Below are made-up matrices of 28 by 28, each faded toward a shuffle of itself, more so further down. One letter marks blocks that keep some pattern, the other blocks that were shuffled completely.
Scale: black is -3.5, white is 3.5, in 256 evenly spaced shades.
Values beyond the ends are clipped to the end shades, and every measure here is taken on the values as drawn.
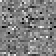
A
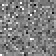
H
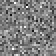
H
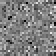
A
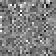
A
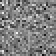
A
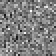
H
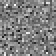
H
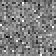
H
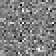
A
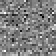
A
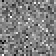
H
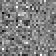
A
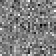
A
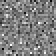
H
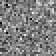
H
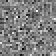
H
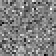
H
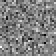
H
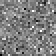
H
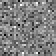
A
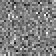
A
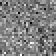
A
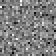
A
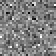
A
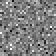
H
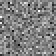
A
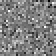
H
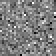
H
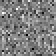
A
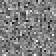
H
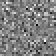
A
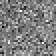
A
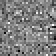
A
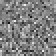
A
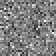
H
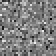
A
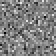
H
